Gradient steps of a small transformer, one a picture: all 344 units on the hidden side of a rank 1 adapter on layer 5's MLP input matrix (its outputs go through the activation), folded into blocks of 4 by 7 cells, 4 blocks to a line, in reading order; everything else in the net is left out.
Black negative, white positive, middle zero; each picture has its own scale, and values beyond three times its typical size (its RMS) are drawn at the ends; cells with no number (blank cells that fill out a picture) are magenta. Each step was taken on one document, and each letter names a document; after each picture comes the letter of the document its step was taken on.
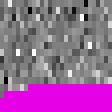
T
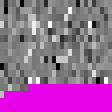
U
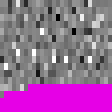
T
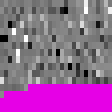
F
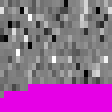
F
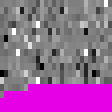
F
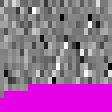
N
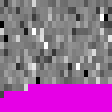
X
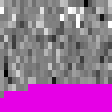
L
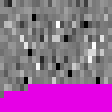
U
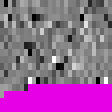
U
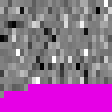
F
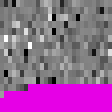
X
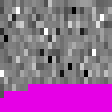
L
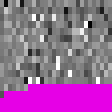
U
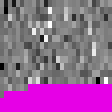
U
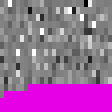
T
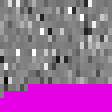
T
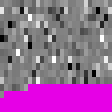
F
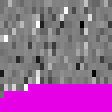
F
